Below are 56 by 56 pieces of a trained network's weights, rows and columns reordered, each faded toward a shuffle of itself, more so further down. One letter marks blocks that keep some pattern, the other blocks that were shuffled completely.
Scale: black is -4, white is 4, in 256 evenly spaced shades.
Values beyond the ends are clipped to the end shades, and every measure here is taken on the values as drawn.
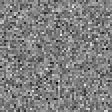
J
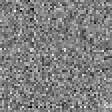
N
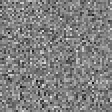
N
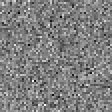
J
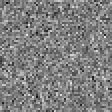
J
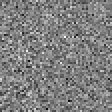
N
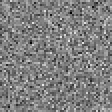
J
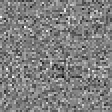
N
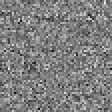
N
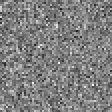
J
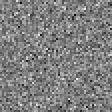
J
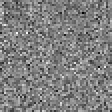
N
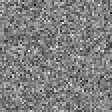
J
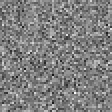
N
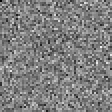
J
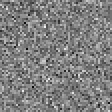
J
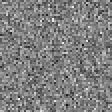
J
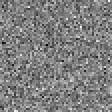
J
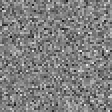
N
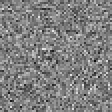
N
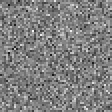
J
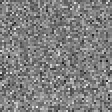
J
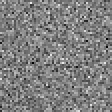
J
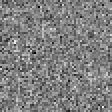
J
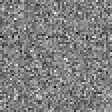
N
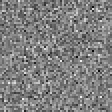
N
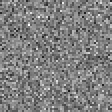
J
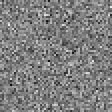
N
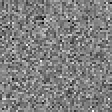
N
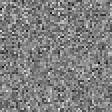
N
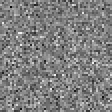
N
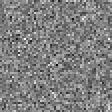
N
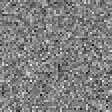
J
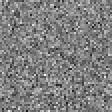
J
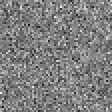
J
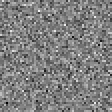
J
